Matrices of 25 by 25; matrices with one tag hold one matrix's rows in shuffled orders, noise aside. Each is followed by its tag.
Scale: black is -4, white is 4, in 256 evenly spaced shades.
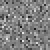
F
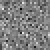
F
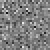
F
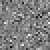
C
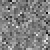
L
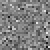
L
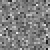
L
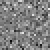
C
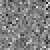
L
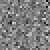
L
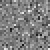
C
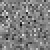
F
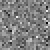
L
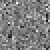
L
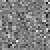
L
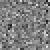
L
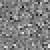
C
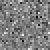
C
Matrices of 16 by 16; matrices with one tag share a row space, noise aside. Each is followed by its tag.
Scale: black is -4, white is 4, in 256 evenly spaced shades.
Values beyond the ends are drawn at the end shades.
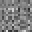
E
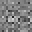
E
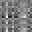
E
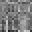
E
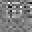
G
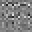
E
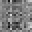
G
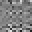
G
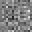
E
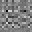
E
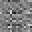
G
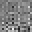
E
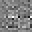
E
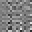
G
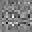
E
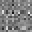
E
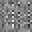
E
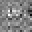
G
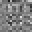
G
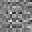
G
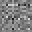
E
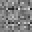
E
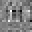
G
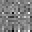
E
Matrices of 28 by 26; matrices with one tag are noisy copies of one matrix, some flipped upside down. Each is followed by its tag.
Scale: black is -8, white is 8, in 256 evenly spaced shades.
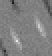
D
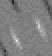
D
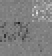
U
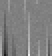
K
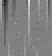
K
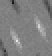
D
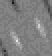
D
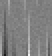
K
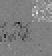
U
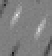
D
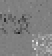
U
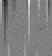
K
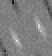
D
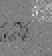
U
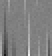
K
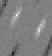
D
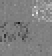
U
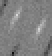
D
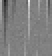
K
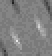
D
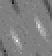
D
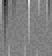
K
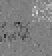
U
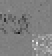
U
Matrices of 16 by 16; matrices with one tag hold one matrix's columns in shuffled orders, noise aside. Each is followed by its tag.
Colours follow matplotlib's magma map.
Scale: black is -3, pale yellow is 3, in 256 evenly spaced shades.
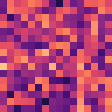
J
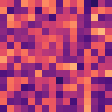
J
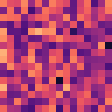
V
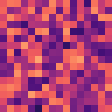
V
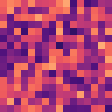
V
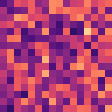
V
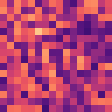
V
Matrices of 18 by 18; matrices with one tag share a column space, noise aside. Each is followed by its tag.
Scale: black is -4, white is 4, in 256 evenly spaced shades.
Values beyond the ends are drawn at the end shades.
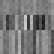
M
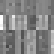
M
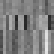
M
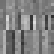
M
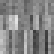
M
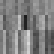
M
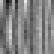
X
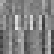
M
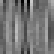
X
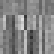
M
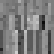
M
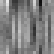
X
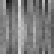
X
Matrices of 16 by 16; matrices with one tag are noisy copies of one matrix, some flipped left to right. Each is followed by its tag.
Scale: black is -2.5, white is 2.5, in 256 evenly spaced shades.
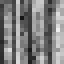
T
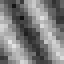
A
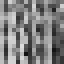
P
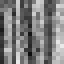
T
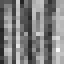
T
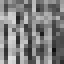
P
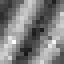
A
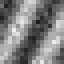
A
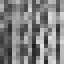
P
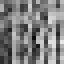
P
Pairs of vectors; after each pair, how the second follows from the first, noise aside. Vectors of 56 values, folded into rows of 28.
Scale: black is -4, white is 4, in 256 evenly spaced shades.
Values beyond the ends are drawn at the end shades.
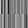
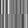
negated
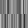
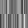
negated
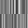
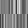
sign-scrambled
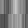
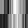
scaled up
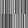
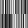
scaled up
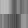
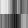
scaled up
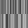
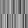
sign-scrambled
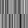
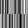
scaled up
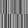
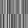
negated
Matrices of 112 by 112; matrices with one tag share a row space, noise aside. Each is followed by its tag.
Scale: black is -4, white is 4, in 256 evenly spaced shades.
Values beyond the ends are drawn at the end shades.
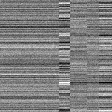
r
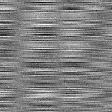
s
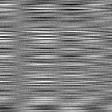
s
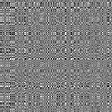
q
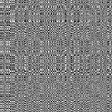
q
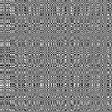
q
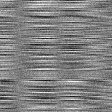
s
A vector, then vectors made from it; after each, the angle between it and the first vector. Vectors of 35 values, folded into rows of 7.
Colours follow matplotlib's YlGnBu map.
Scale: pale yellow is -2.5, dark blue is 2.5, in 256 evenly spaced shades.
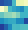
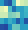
nearly parallel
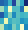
orthogonal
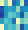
partly opposed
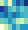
nearly opposite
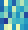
orthogonal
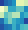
nearly parallel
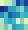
nearly opposite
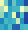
orthogonal
